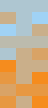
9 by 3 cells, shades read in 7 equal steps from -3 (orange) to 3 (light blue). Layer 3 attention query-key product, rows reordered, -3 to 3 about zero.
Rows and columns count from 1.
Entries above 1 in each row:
3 2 2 0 1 0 0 0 0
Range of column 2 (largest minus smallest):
4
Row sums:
6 5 5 3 1 -3 -5 -5 -5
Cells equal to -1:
2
